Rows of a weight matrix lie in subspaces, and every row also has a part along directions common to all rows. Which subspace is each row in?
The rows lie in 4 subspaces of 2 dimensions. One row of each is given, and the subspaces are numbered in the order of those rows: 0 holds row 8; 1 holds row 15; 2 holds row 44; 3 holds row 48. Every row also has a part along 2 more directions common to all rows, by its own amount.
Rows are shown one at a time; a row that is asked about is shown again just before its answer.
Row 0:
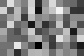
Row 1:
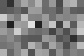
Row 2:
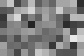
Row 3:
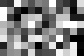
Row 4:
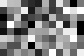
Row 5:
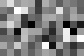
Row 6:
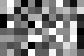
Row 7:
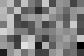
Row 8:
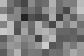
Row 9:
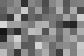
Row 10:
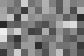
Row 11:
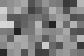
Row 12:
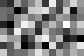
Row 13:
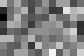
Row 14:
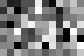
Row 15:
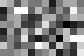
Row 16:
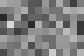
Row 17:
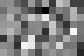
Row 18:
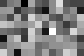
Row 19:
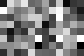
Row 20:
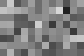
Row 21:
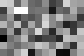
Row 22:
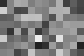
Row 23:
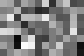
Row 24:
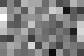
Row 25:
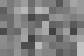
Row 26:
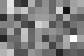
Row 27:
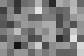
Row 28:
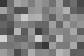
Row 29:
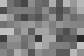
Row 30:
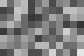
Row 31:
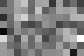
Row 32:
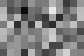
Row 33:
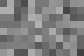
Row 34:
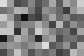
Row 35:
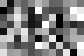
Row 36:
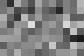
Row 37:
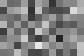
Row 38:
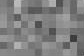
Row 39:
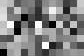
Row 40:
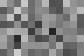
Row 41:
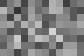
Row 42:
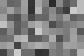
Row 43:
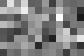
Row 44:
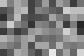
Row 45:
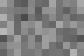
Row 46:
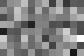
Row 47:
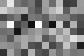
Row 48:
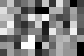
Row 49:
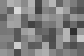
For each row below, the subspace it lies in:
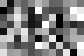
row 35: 0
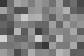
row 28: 0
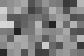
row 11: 1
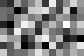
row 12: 3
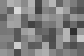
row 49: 1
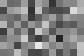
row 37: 1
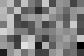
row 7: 3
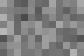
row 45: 0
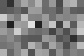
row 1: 2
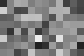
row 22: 0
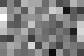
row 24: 2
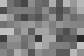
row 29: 0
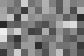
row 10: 3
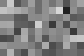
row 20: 2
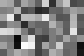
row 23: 3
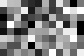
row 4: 2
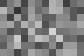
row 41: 3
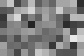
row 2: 1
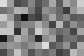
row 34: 0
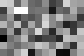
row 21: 0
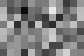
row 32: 0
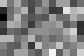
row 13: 2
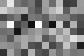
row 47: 2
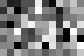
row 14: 1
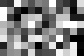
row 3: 1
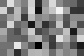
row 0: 1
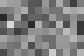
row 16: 2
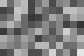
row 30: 2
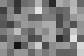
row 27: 1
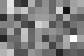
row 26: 2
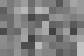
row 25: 3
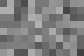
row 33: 2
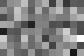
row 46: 0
